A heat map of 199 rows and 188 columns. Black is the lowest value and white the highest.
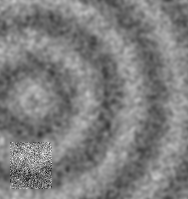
Rings spread out from the middle left. Values change most from cell to cell in the bottom left. No row or column stands out. The values follow a bell shape. In the bottom left lies a patch that is rougher than the rest. There is no overall slope. On average the colour sits 50% of the way up the scale.
